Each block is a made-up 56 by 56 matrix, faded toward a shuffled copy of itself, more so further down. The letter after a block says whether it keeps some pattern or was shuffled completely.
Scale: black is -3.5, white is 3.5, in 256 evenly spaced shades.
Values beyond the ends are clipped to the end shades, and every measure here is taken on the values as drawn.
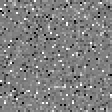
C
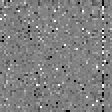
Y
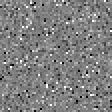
C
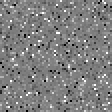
C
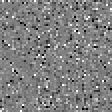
Y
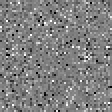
Y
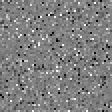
C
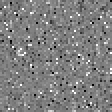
C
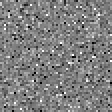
C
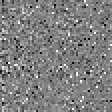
Y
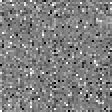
Y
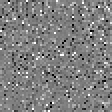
Y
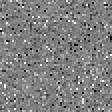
C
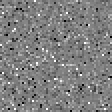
C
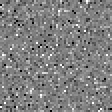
C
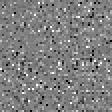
Y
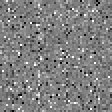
Y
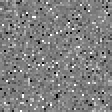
C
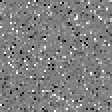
C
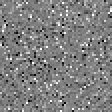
C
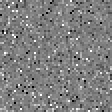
C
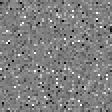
C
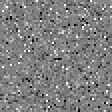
C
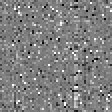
Y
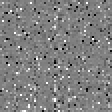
Y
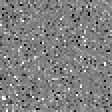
C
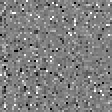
Y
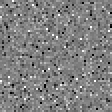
C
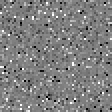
C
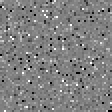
C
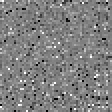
Y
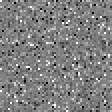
Y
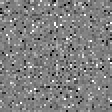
Y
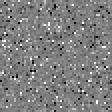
C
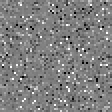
C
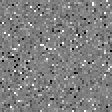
C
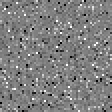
C
